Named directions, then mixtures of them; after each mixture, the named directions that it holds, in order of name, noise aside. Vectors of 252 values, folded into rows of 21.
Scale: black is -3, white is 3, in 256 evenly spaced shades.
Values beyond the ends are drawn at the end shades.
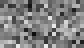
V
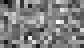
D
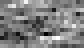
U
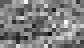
U, V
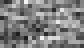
D, U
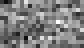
D, U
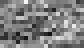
U, V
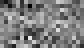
D, V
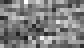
D, U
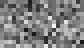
V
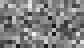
V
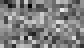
D, V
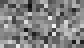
V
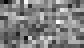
D, U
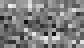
U, V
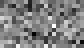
V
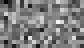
D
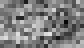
U, V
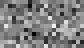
V
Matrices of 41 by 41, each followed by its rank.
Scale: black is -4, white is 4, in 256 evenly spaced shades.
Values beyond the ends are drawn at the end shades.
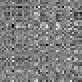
five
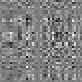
three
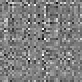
five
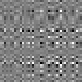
two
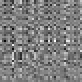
three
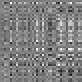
two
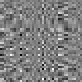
three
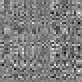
five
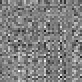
five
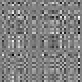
two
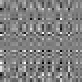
two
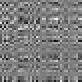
three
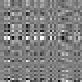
two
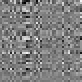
three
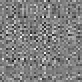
five
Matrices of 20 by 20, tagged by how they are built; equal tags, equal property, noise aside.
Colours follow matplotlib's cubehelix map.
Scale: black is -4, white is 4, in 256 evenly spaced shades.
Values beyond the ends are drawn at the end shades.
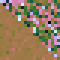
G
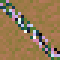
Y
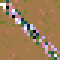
Y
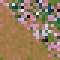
G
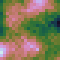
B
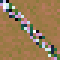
Y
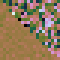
G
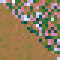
G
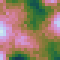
B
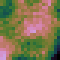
B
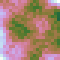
B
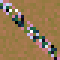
Y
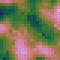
B
